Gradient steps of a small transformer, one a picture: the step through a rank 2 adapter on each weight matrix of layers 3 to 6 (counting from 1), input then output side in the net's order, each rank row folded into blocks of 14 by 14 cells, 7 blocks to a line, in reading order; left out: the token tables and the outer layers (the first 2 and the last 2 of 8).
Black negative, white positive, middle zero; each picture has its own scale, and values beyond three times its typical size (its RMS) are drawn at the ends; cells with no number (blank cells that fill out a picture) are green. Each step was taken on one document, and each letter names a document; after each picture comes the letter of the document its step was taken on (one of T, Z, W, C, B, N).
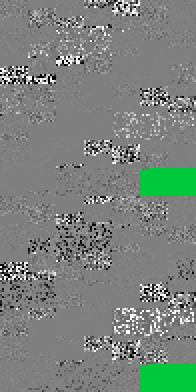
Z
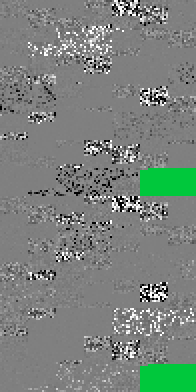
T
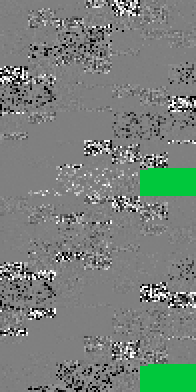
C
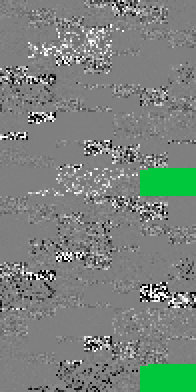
C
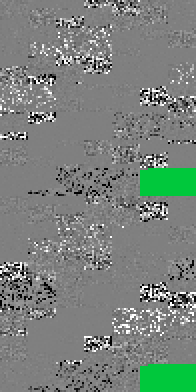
C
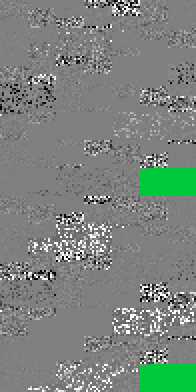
Z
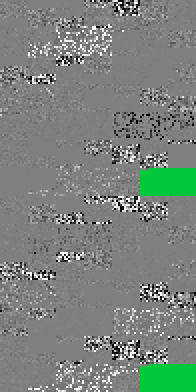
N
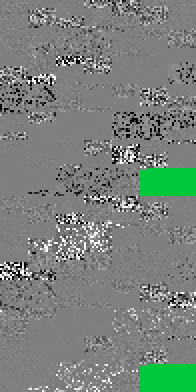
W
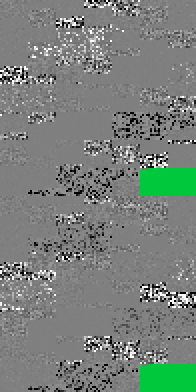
C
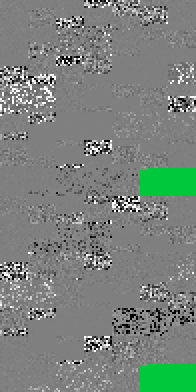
Z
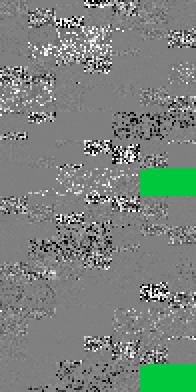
T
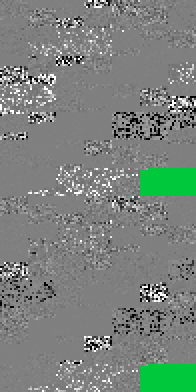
T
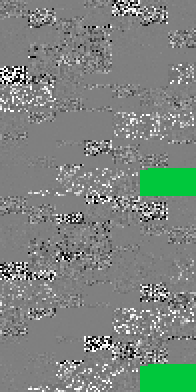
Z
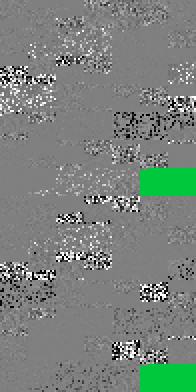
N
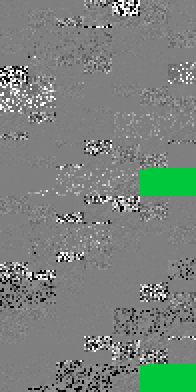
N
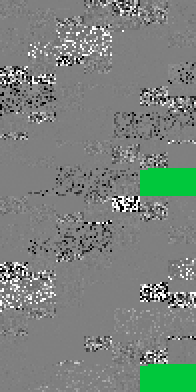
N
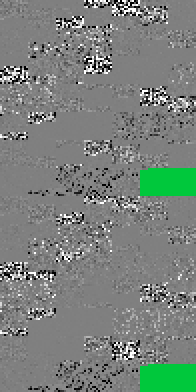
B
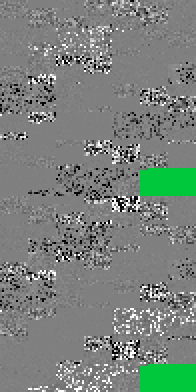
T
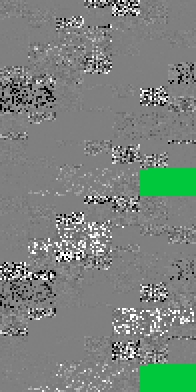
Z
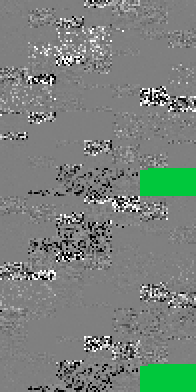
C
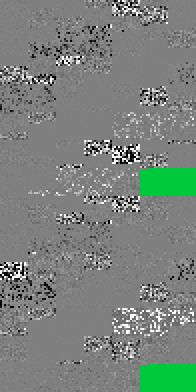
B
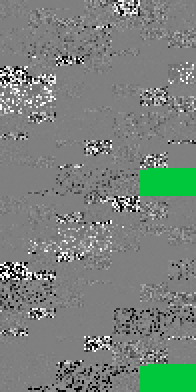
N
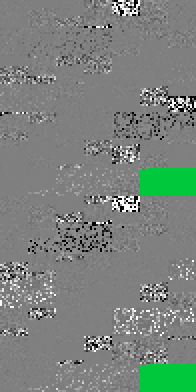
N
